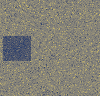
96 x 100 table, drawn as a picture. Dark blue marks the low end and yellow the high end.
Odd patch: lower, in the middle left. Average level on the scale: 50%. Ninth with the lowest average: middle left.
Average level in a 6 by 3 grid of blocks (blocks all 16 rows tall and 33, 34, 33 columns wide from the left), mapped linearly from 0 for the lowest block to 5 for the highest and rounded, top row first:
5 5 5 | 5 5 5 | 0 5 5 | 0 5 5 | 5 5 5 | 5 5 5
